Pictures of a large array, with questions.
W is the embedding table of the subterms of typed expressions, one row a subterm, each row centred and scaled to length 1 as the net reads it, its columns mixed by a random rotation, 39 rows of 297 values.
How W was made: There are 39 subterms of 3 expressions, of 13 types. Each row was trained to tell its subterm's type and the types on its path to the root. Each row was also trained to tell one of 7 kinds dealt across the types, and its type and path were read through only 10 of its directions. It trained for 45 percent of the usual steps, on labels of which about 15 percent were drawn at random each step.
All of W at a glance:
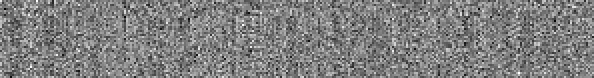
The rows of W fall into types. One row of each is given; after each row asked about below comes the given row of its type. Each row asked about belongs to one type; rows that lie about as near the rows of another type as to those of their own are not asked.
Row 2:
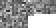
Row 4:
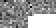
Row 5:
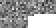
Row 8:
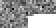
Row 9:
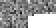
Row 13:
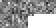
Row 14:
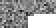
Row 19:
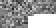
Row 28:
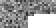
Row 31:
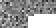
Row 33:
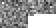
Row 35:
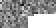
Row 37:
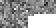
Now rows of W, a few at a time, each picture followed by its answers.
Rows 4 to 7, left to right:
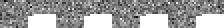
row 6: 4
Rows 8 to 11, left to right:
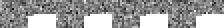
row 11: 37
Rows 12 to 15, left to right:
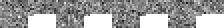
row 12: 31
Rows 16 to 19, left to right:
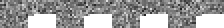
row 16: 33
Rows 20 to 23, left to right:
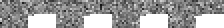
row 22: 33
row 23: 35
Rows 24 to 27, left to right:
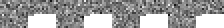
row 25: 2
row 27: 4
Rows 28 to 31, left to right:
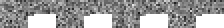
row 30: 14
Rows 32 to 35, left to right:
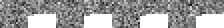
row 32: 35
